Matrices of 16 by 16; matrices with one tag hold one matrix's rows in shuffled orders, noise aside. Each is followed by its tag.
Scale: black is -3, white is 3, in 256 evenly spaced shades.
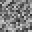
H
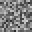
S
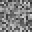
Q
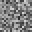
S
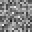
Q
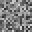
Q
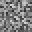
S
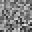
S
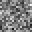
H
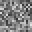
Q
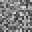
Q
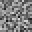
S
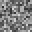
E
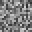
Q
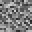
H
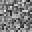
S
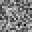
H
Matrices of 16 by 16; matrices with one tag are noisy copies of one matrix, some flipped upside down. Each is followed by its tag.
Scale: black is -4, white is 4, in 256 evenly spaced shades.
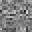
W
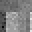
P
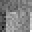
P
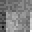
P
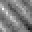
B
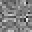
W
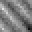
B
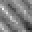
B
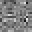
W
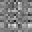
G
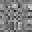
G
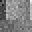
P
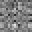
G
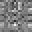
G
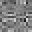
W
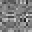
W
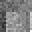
P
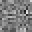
W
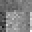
P
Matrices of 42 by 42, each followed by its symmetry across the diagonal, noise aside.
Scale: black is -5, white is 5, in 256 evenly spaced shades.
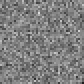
neither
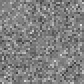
symmetric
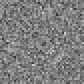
symmetric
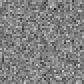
neither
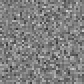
antisymmetric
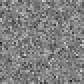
antisymmetric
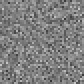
antisymmetric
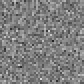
neither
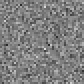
antisymmetric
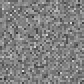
symmetric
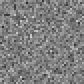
symmetric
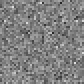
neither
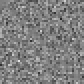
antisymmetric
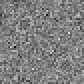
symmetric
